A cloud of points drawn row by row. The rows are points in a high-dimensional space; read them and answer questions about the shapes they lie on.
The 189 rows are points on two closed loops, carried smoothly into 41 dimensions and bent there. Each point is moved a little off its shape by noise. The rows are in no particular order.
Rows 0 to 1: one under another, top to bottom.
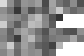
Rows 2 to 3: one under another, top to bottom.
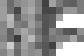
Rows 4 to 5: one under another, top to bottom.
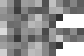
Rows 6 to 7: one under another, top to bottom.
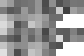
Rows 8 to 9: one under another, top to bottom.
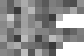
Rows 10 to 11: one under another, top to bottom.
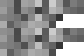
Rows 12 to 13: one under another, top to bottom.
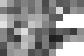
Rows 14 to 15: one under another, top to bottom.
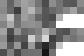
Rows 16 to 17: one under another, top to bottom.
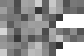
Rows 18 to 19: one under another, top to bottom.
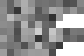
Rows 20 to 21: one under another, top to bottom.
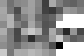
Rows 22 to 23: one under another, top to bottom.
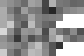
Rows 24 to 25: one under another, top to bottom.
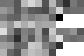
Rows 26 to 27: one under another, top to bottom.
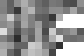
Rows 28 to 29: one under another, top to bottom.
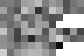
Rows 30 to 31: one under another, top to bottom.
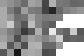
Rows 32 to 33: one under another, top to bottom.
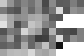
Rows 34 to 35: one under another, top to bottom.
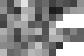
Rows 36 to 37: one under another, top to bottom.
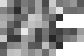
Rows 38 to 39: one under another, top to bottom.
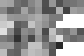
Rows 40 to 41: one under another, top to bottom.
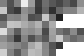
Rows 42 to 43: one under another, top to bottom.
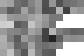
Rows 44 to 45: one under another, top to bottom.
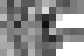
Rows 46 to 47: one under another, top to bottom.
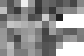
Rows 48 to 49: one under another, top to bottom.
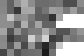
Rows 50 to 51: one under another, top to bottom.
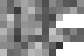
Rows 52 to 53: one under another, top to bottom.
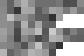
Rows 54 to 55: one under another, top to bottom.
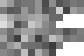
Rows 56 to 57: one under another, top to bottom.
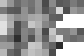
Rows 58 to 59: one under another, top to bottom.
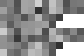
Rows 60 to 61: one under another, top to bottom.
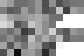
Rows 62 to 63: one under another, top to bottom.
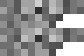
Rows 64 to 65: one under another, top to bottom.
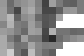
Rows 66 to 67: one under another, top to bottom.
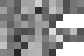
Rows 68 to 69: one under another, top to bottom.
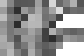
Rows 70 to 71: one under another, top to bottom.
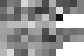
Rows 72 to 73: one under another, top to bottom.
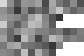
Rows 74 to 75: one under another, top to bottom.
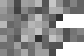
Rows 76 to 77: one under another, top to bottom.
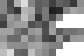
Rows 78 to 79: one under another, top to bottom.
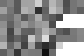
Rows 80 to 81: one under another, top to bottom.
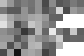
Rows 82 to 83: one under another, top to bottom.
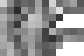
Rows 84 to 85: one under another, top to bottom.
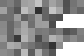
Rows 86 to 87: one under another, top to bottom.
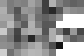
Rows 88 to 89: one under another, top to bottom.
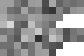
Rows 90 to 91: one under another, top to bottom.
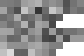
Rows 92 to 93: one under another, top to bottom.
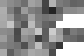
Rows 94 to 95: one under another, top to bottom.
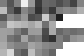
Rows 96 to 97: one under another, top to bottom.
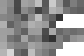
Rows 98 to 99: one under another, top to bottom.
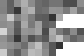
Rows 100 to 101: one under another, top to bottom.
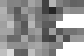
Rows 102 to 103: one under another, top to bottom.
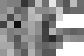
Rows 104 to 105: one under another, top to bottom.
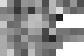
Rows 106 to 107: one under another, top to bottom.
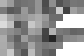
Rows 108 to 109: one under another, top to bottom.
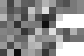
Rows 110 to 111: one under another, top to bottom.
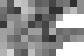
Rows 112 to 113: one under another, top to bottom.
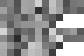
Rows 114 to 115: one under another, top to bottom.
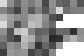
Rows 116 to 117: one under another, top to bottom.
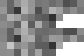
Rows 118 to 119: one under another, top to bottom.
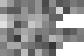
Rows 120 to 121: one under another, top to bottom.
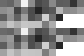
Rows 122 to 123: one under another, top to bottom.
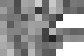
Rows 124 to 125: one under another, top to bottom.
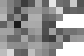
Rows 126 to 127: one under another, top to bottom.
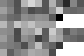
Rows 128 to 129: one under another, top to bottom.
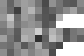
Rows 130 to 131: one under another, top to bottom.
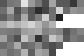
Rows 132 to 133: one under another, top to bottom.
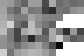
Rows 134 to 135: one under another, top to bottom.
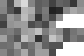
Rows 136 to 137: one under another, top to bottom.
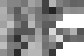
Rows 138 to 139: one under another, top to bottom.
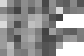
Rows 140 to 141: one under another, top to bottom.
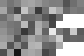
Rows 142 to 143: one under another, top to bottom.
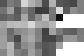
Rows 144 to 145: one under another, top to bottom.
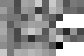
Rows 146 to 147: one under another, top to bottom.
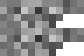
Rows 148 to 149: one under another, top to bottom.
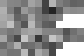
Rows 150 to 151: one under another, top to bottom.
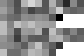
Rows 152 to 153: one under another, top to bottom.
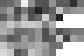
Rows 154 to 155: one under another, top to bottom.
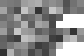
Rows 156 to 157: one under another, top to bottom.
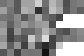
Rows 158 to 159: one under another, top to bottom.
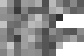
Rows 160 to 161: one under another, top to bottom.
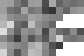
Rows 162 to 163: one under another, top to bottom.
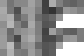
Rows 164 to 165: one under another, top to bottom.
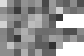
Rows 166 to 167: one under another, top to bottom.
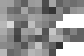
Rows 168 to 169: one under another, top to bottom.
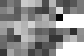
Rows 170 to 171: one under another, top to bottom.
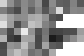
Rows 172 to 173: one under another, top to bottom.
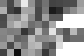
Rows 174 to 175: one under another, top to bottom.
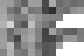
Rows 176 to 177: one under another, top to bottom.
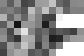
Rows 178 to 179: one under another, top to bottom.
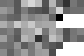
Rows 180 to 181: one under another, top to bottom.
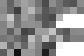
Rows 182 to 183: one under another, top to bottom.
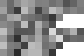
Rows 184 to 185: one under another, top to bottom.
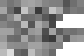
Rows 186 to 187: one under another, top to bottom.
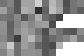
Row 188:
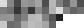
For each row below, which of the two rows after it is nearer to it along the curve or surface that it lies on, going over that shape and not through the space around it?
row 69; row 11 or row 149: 149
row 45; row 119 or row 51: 119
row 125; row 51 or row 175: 175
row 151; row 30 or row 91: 91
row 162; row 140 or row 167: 140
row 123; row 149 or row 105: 105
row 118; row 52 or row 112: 112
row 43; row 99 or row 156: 99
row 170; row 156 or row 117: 156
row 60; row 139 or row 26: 139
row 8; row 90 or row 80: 90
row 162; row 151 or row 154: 154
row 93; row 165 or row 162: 165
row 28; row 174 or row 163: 163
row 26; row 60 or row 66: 66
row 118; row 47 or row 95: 95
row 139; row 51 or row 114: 114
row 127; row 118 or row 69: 118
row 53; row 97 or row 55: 55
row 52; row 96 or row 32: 96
